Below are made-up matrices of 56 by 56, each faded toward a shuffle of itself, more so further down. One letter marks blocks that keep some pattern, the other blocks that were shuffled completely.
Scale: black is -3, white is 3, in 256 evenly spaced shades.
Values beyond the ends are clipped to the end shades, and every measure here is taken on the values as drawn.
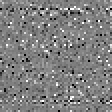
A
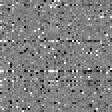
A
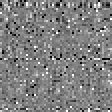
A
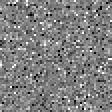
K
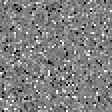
K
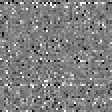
A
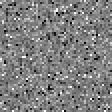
K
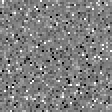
K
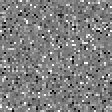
K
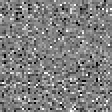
A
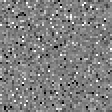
K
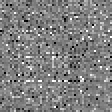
A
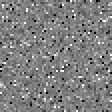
K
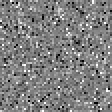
K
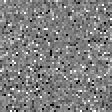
K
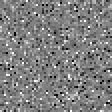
K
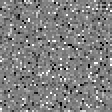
K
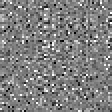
A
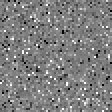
K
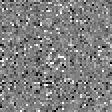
A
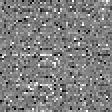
A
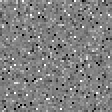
K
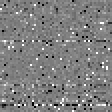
A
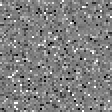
K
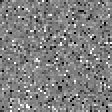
K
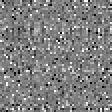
A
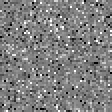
K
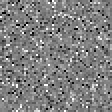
K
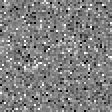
K
